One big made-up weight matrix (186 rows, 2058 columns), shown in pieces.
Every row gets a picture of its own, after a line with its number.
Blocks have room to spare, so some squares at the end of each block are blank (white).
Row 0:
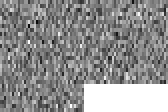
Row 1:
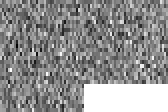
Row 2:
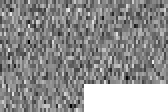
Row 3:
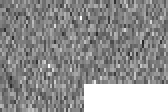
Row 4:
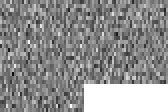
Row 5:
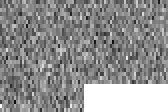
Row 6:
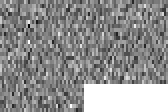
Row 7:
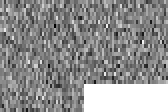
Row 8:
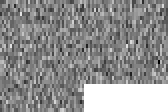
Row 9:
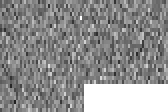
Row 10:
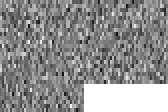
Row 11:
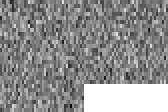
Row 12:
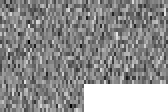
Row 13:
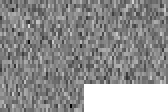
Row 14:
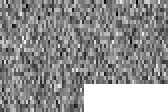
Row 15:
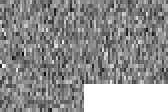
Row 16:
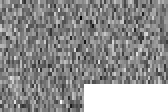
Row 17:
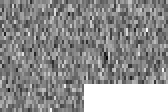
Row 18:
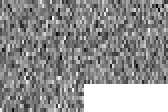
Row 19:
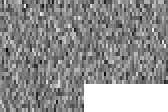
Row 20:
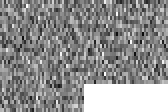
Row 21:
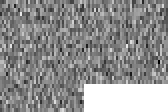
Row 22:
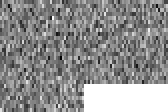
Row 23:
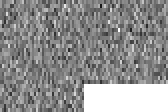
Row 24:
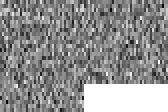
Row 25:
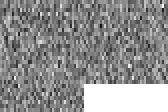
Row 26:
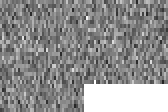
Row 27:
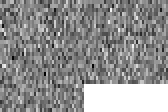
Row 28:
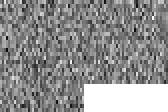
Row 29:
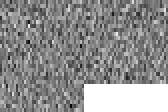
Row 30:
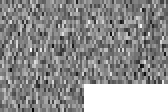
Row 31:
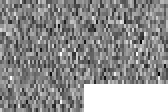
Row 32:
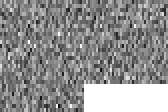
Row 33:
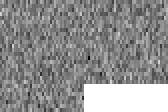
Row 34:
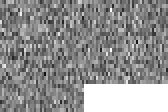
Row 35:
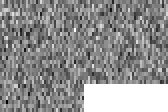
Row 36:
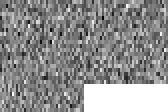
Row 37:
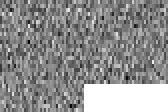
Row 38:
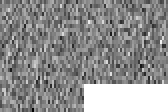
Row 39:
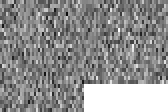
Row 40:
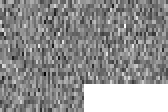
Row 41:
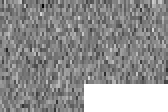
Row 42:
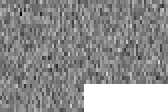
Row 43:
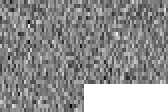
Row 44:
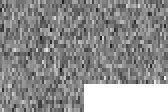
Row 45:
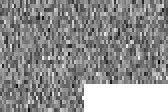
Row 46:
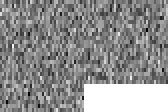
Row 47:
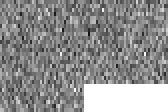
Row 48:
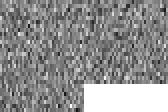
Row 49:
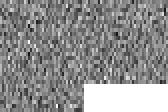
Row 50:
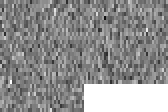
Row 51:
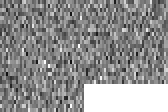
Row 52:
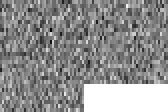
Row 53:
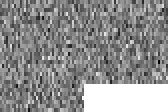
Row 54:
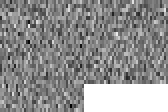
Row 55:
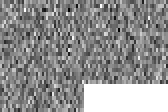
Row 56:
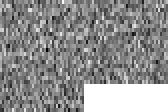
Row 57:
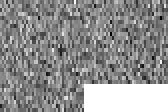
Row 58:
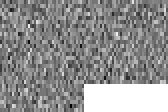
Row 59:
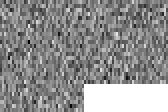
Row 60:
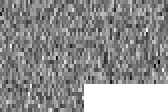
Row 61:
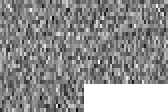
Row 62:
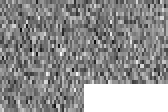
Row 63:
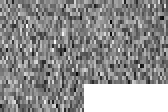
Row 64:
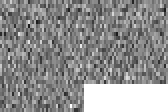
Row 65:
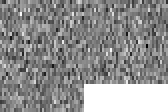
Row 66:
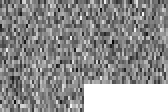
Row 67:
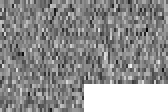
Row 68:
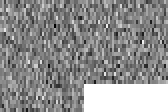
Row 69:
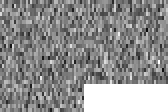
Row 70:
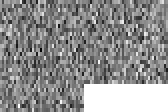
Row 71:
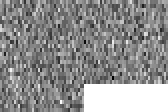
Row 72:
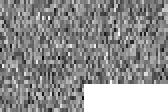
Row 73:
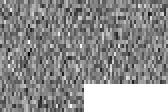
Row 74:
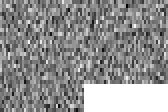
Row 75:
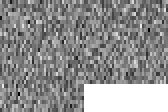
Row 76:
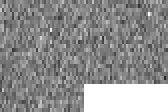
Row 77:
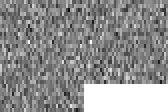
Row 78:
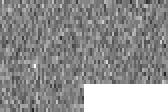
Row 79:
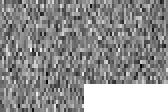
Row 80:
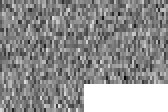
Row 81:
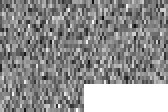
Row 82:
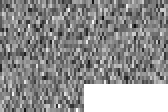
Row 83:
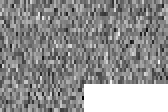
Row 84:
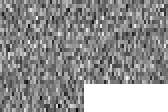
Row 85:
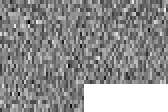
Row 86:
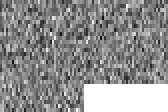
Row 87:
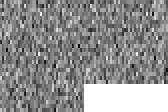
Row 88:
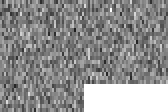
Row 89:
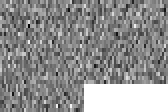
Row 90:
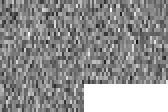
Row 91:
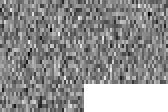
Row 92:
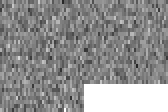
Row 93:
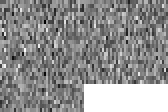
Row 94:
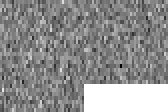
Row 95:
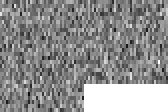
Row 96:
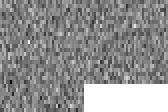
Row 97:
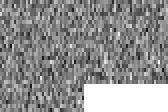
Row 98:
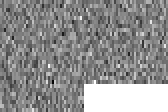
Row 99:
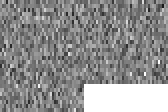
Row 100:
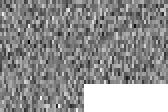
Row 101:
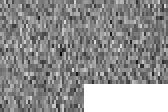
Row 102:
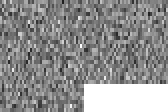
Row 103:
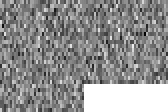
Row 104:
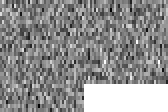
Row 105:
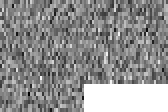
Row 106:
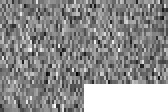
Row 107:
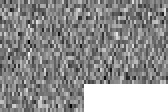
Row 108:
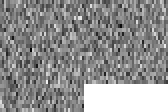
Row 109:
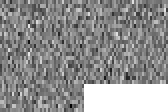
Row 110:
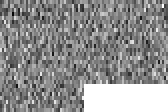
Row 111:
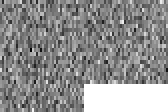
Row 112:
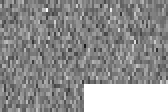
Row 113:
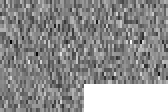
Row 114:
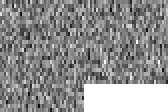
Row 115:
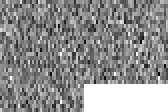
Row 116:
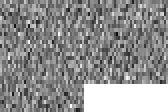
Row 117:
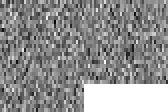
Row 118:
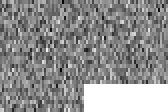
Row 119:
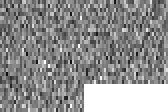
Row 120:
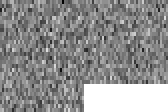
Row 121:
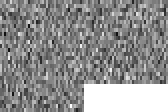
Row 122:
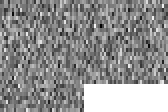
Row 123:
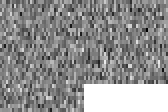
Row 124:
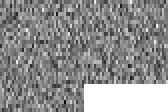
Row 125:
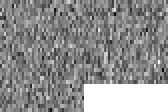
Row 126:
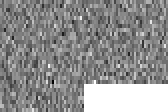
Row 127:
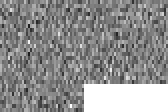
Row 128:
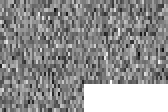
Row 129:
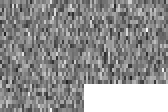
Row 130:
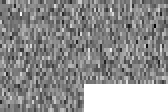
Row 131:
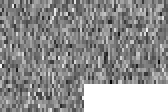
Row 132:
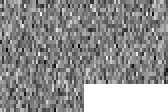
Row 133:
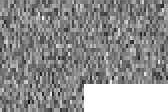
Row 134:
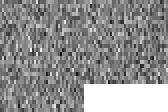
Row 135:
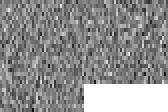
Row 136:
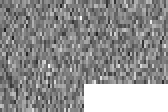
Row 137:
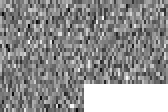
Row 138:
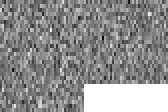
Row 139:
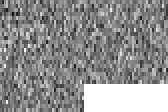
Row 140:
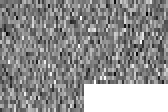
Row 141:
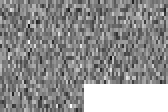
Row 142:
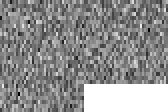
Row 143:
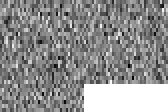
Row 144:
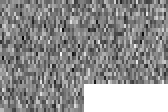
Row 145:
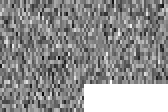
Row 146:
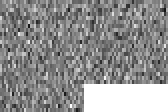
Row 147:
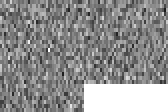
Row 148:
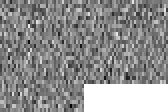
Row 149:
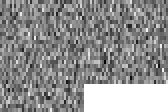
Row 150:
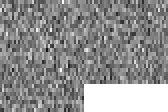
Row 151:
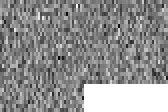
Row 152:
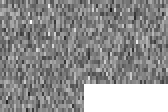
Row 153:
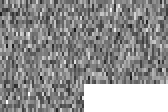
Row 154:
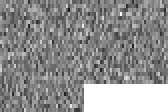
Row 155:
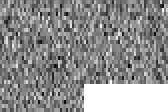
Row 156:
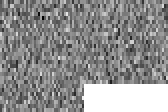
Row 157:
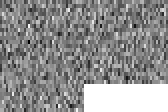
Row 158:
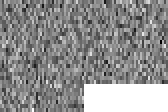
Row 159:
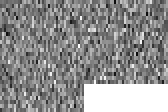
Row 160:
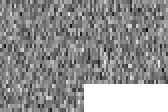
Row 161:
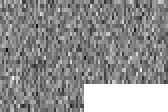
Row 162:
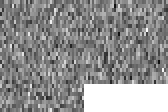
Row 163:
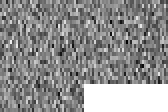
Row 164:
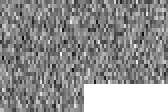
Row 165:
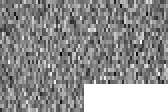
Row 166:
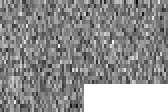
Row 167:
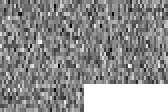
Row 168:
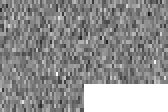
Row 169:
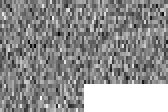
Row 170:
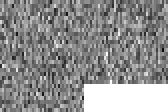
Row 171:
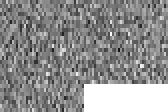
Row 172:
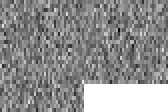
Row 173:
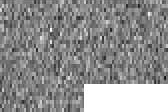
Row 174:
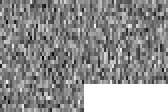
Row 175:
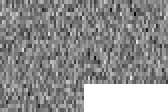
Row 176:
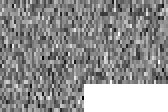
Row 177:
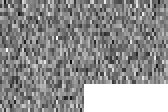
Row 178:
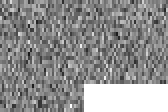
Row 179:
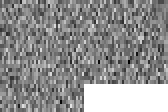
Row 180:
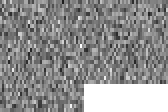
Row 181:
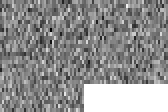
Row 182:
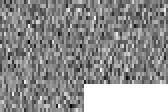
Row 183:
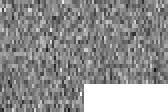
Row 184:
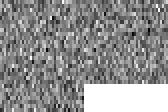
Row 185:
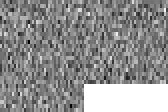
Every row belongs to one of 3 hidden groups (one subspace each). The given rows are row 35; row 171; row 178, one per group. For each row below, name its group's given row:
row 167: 35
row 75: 178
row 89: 178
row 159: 171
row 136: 171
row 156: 35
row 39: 35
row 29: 178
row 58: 178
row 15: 35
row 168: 178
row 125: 35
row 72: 35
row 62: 171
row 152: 35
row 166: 171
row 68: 171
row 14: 171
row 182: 178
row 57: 171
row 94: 178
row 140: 171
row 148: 178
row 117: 35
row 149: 35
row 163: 171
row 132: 171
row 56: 178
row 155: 35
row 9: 171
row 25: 35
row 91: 178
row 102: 178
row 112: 35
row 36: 178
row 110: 35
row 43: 178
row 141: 178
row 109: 178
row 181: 178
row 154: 178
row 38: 171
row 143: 35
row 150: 178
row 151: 35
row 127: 178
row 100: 178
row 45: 35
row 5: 171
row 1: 171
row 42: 35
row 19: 171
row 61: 178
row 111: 171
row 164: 171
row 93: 35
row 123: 35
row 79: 171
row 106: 171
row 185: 178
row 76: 178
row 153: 35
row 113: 171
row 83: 35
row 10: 178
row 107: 178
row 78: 171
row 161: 171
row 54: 178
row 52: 178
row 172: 35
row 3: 171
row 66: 171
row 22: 178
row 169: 178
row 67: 35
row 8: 35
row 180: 178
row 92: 178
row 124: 35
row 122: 35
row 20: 171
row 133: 35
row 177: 171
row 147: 178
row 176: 35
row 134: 171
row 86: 178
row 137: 178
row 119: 171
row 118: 178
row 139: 35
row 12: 178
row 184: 178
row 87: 171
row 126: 171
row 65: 35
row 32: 178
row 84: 178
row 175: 35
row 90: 35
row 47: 171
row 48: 178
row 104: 35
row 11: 178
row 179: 171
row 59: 178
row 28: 171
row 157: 178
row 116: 178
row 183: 178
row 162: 35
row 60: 35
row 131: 35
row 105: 35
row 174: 35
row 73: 178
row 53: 35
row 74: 178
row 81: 178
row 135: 171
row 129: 35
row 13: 178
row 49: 178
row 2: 178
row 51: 171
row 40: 35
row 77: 178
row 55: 35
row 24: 35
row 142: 178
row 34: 35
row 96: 178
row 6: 178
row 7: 171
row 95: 35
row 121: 178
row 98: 171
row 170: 35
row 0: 178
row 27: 35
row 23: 35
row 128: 35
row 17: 35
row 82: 178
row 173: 178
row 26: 171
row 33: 35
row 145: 35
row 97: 35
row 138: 178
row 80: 178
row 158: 171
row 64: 178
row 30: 171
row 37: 178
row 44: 178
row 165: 171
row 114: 35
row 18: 178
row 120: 178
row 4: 178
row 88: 35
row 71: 171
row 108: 171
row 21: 35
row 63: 171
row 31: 171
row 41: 171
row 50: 35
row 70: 171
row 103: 35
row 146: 178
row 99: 35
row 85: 178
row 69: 35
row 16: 171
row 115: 171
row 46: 35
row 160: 35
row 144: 171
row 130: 35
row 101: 171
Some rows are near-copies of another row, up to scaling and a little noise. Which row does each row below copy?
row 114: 104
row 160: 123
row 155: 143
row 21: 8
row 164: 144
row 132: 87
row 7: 68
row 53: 45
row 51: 119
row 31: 115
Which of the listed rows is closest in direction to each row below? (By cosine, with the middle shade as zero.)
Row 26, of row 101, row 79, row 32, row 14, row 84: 14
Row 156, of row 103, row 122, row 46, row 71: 122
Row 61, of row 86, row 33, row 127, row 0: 127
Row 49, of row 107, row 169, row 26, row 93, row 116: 116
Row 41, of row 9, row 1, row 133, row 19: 19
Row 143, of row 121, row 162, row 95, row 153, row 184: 95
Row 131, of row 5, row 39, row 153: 153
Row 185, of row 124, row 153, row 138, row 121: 138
